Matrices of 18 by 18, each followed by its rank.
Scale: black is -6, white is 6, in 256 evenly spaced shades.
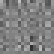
two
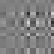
one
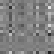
two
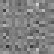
three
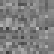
three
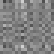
two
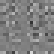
three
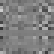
two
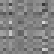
two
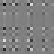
one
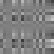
one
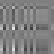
one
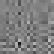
three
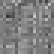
three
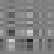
one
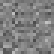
three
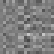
three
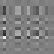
one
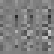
two
